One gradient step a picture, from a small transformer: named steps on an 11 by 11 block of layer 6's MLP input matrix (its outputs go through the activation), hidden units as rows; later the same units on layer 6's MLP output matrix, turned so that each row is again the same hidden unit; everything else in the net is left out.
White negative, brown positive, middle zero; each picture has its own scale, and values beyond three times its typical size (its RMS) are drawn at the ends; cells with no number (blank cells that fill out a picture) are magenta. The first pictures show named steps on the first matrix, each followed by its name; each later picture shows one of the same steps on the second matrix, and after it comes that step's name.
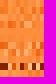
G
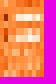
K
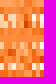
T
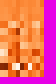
G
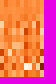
G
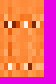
T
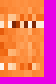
T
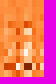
G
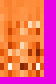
G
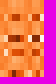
K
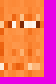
T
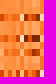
K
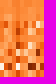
G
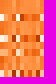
K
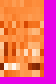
G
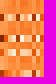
K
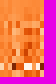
G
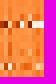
T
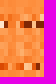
T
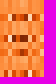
K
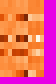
K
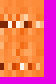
T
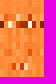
T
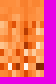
G
